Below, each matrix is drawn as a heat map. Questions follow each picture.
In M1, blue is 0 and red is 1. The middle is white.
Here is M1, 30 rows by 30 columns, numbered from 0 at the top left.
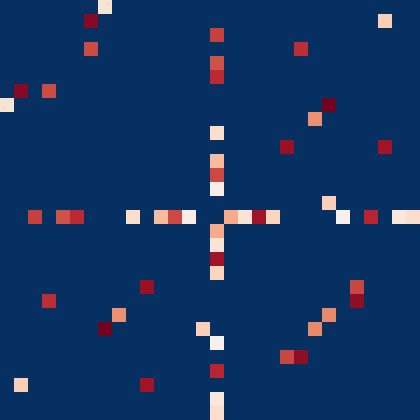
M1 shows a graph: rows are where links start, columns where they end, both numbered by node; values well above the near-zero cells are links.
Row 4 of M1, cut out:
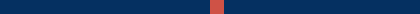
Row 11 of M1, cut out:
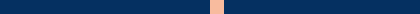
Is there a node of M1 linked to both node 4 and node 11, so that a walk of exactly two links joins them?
yes
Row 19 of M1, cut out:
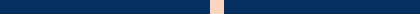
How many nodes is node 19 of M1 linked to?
1
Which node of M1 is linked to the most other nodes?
node 15
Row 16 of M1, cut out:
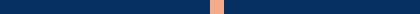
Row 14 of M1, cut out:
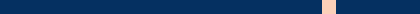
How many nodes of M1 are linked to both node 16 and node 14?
0
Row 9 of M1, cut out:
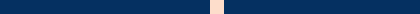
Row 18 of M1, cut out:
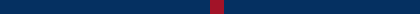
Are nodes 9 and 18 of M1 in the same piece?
yes
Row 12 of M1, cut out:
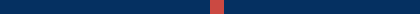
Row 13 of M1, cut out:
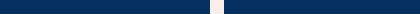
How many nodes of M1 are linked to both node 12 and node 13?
1
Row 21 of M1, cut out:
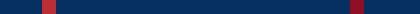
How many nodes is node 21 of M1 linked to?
2
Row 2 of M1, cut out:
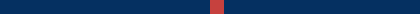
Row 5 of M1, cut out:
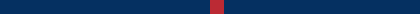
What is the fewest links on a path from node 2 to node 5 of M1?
2
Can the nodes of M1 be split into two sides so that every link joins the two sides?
yes
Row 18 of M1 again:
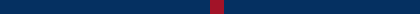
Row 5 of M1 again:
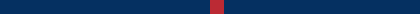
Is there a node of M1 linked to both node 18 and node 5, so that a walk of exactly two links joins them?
yes
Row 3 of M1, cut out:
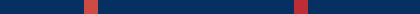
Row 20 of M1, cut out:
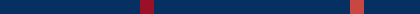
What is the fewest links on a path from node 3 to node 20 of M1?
3
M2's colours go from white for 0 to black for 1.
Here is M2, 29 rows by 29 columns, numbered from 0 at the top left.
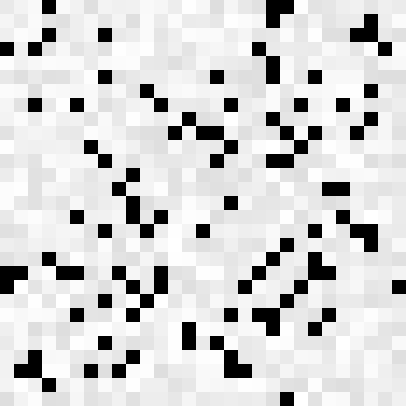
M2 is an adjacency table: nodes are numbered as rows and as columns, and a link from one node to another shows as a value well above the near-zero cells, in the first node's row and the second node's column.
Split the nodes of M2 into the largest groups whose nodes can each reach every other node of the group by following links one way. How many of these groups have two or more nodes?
1
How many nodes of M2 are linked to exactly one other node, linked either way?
4
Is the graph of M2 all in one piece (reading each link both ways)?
yes
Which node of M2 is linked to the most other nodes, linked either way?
node 19
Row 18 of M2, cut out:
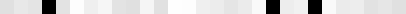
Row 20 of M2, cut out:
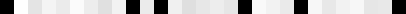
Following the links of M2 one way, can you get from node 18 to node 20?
yes
